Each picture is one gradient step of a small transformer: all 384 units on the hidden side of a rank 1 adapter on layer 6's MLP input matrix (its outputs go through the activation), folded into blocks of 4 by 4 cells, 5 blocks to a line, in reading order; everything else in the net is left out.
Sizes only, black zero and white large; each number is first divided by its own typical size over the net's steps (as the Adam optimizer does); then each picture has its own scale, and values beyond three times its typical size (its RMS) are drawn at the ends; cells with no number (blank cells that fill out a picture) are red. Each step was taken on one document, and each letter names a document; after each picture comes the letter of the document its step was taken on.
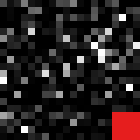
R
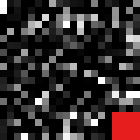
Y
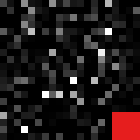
R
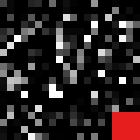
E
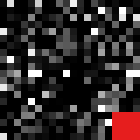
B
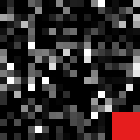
B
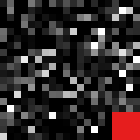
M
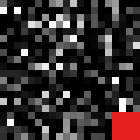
Y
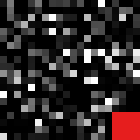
B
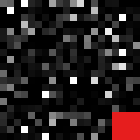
R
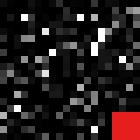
M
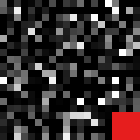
Y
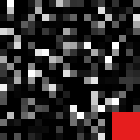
B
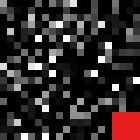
Y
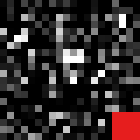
E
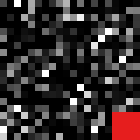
M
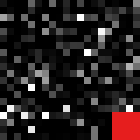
M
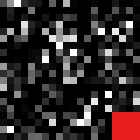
E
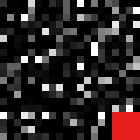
M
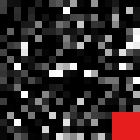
Y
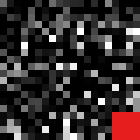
Y
